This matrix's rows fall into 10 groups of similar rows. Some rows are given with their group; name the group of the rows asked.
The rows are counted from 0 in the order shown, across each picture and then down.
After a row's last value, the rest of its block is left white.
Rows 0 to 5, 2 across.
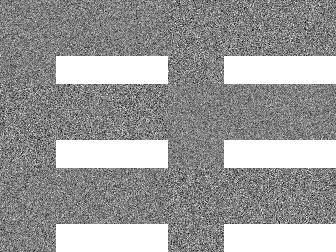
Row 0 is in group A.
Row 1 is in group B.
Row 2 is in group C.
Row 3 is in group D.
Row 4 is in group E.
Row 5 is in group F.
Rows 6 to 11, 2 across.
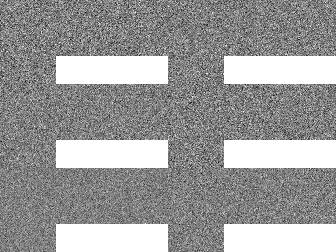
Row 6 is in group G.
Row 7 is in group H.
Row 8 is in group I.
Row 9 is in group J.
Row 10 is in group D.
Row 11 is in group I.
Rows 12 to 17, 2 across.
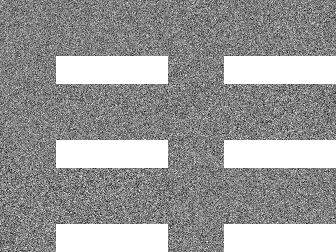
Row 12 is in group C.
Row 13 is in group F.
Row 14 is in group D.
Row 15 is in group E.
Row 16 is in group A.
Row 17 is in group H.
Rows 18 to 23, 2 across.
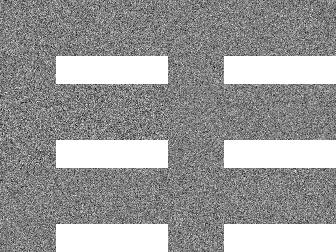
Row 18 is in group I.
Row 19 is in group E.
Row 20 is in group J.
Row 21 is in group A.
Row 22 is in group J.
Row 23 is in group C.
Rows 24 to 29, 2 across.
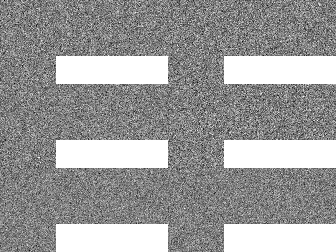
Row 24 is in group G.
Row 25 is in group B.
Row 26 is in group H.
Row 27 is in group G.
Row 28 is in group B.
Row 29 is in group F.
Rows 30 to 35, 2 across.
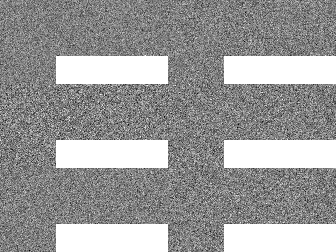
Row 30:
D
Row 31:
J
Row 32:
A
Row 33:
E
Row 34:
B
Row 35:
E
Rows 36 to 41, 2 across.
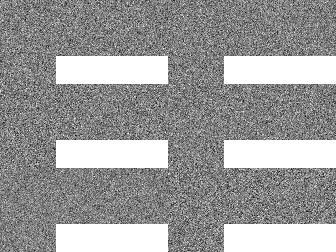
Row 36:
E
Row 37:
I
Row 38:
C
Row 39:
E
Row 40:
E
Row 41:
A
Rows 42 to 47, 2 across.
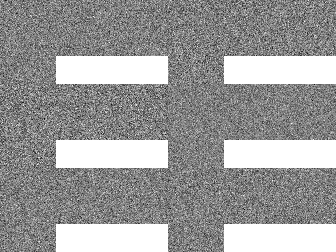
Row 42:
I
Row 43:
C
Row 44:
H
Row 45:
D
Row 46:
H
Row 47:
J
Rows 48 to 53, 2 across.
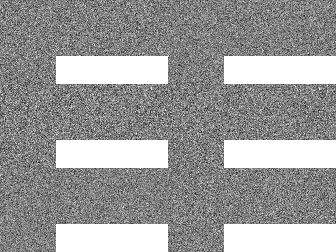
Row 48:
B
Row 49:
A
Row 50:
B
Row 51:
B
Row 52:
C
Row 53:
I
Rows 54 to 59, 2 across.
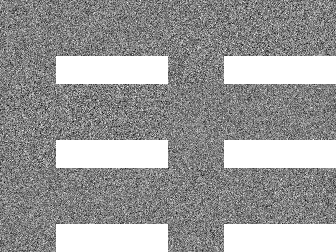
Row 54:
C
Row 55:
A
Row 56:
G
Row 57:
D
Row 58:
A
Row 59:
E
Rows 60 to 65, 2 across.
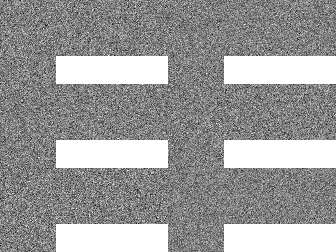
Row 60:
G
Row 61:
H
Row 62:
H
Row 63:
A
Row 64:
B
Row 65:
F
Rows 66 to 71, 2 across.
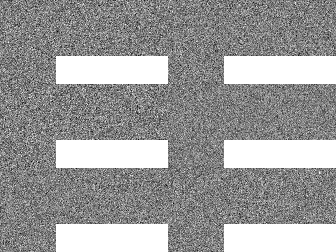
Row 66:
B
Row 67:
C
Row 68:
B
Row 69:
I
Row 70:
F
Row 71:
B
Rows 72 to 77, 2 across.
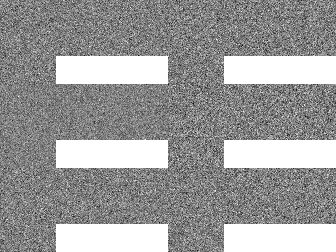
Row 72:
H
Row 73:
A
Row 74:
D
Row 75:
E
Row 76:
G
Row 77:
A
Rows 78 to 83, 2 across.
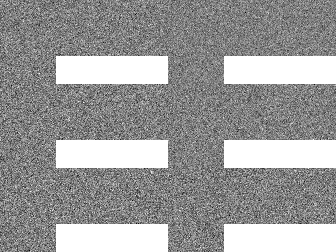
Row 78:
H
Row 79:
I
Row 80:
A
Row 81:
D
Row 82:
B
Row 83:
C
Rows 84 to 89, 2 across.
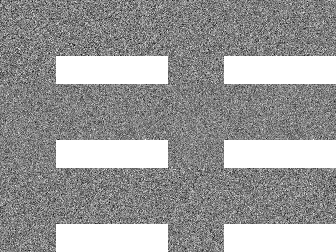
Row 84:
A
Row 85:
G
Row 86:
D
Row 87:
D
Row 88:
F
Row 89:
E
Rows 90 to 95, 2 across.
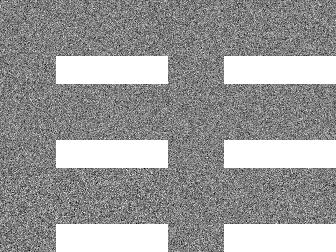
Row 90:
E
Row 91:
B
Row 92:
I
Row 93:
H
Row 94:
B
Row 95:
F
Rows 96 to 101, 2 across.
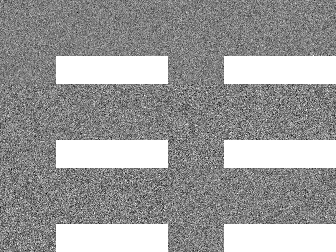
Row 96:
I
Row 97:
D
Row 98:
F
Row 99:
H
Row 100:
F
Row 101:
B
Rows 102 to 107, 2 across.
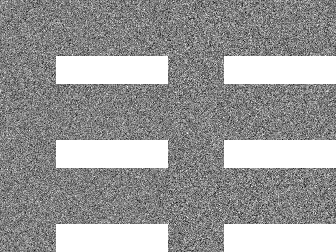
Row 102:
E
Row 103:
J
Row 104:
C
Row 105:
A
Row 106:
E
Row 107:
A
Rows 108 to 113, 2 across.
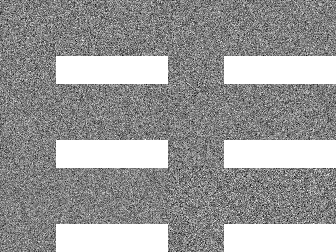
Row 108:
J
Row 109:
B
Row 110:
D
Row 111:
E
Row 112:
H
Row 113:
A
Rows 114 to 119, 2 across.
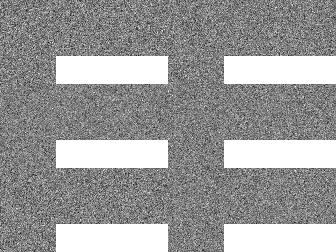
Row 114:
B
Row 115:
F
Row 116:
E
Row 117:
C
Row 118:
F
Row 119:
C
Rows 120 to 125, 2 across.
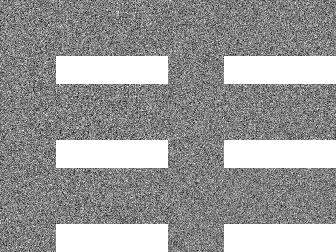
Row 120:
G
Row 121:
C
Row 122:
G
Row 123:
J
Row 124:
J
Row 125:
F
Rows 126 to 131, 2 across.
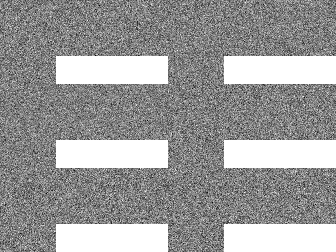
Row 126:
B
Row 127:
J
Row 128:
H
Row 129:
C
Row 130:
F
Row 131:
H
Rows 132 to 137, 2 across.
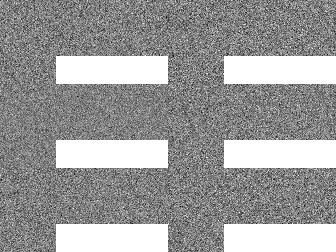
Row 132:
D
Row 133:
H
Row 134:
I
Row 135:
H
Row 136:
C
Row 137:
A
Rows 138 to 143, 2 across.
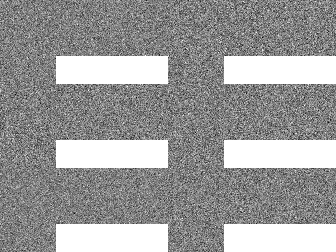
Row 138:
D
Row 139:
A
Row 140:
C
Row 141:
C
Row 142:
A
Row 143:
C
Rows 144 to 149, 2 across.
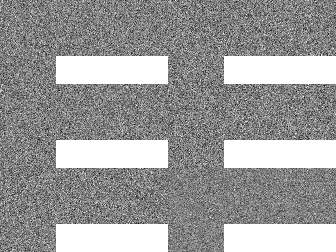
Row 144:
I
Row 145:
D
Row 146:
C
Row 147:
C
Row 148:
B
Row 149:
G
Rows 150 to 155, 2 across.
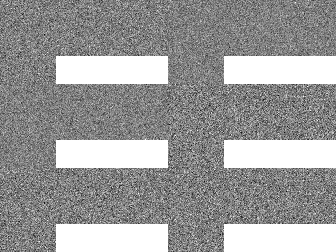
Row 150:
H
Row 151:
C
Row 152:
D
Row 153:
G
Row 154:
H
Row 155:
G
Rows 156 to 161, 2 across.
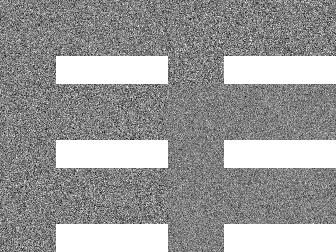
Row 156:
H
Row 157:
J
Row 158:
C
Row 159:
I
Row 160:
J
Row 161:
D
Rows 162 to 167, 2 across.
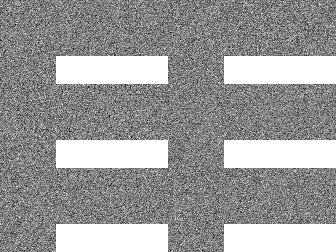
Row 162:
G
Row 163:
B
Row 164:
I
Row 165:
A
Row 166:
A
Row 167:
C
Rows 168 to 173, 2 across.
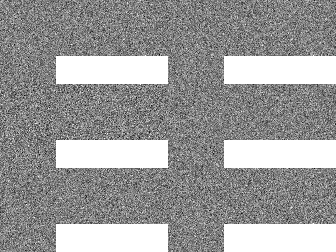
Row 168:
D
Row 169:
D
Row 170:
C
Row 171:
E
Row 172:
F
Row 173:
D
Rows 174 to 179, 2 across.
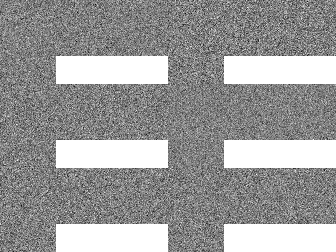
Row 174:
J
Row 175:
G
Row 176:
F
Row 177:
D
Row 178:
A
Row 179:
C
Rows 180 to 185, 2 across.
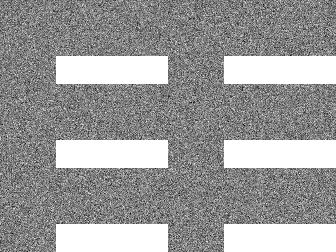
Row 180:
B
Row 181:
J
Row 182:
J
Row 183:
J
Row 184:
A
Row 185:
H
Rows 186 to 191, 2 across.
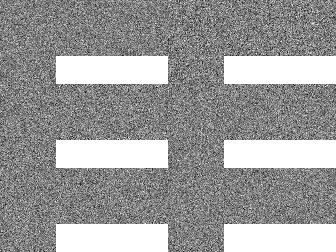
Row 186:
J
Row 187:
F
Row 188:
H
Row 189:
I
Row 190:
D
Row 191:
J
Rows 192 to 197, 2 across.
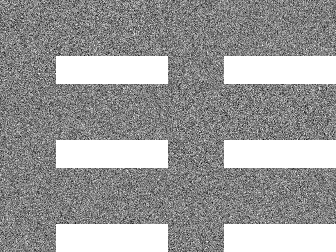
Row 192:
H
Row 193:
I
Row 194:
H
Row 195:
B
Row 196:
C
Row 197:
H
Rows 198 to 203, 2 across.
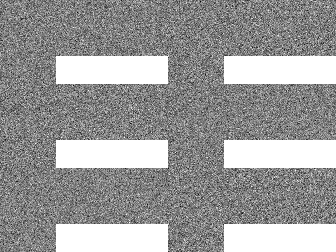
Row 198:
J
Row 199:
A
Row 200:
H
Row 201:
H
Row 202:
I
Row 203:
A
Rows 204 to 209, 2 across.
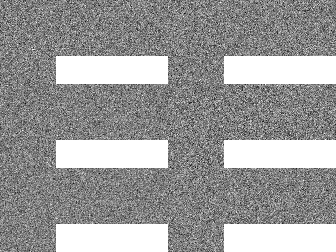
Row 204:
B
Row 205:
I
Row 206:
E
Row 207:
J
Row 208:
B
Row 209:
G
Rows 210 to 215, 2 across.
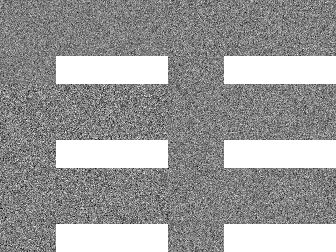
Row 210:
I
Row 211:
I
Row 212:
F
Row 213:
B
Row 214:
J
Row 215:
E
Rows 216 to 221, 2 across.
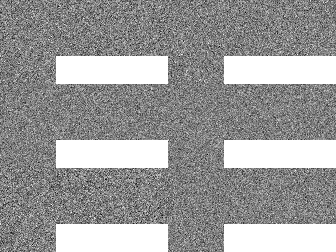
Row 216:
A
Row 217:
I
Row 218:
B
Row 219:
A
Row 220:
A
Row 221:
C
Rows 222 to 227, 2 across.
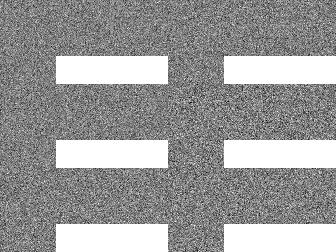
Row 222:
I
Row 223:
J
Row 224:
G
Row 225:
J
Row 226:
H
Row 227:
B
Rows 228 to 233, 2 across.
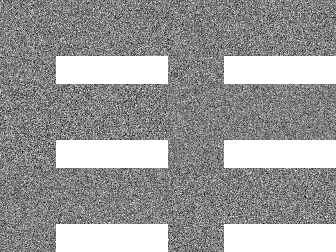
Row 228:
I
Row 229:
F
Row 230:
C
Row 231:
J
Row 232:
H
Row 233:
B
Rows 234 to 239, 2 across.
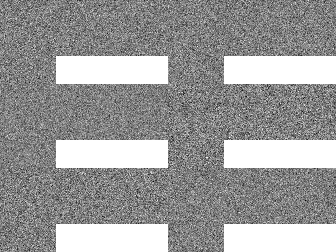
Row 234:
B
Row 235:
C
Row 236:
I
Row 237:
H
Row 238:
B
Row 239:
E
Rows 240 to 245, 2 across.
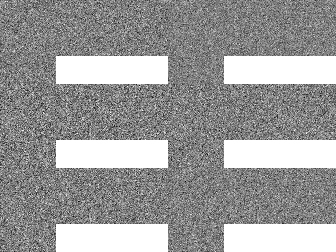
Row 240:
E
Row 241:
G
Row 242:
G
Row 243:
I
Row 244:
G
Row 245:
G
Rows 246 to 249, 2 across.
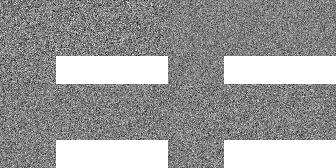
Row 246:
B
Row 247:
I
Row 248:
B
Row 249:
G
